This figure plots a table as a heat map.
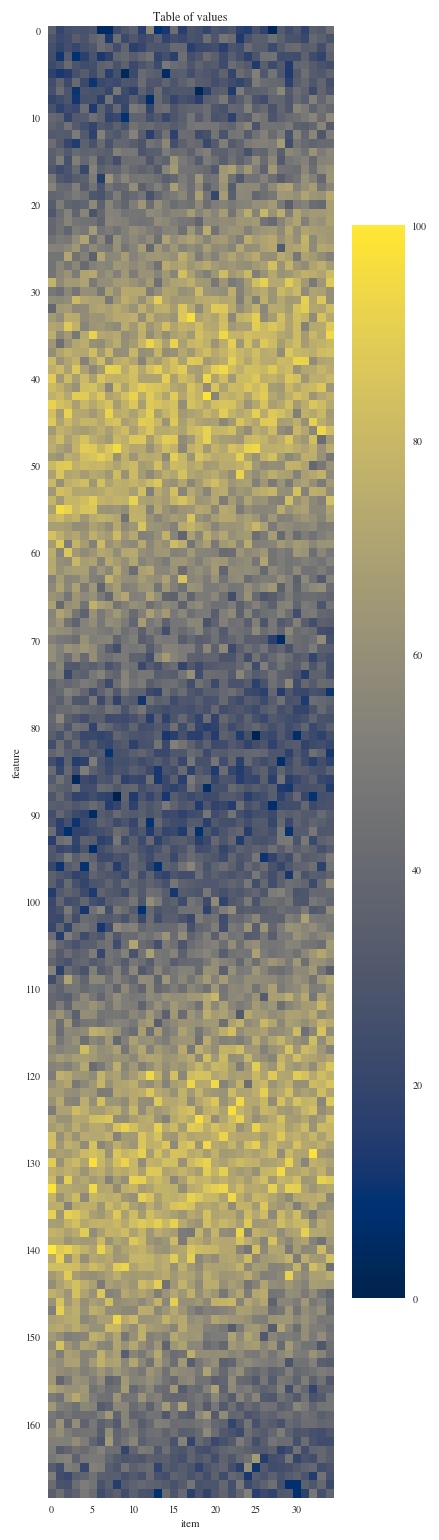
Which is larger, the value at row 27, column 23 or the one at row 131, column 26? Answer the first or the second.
the second
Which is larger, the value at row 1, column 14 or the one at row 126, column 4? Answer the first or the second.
the second
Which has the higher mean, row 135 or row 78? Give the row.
135
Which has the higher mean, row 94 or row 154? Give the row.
154
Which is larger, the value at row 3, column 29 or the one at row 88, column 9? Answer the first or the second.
the second
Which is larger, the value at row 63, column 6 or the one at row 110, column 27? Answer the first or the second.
the second
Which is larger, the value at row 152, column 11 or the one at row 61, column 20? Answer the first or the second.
the second
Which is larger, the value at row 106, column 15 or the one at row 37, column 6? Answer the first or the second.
the second
